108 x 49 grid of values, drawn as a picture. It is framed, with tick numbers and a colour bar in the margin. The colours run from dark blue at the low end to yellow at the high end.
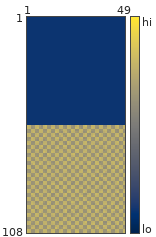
It is made of 2 by 1 panels. Panel 1,1: very low, flat. Panel 2,1: high, checkered.
